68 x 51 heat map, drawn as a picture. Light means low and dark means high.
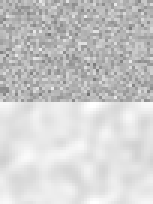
The table splits into 2 rows of 1 panel. Panel 1,1: low, fine-grained. Panel 2,1: very low, blotchy, faint in contrast.
